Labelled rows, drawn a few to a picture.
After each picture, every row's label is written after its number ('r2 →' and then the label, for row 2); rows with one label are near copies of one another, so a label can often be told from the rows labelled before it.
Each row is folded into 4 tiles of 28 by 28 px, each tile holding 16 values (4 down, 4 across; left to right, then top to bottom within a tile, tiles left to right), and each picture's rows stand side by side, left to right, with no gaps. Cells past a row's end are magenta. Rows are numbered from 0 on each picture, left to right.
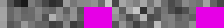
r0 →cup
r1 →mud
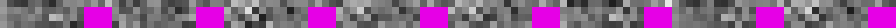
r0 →cup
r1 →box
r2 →mud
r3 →mud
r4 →mud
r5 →cup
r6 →cup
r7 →mud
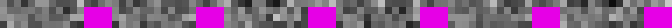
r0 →box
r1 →box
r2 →cup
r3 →box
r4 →box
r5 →cup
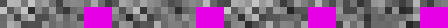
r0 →mud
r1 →mud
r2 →mud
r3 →box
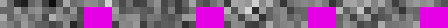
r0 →cup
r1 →box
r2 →mud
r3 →mud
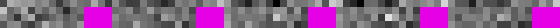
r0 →mud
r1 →cup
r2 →cup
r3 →cup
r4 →cup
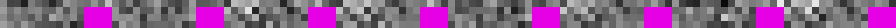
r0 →cup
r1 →box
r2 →mud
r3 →mud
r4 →box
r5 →mud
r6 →cup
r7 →mud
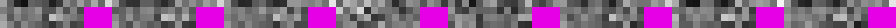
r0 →cup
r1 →cup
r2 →cup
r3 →mud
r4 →box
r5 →cup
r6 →cup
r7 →cup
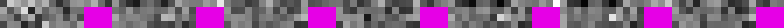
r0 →mud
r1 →cup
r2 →box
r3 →box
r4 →cup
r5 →cup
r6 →box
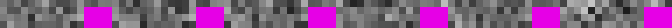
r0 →box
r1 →box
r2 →box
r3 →cup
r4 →box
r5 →mud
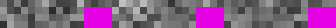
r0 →box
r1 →mud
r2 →box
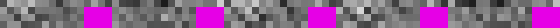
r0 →mud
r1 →cup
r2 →mud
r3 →mud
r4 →cup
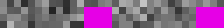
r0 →box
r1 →mud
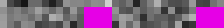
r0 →cup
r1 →box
